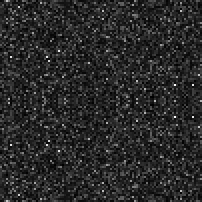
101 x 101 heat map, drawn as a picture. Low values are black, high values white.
Histogram: skewed, a long tail of high values. Odd rows or columns: none. Stripes: none. Seam: none. Slope: none. Grain: fine. Mirror symmetry: top to bottom.
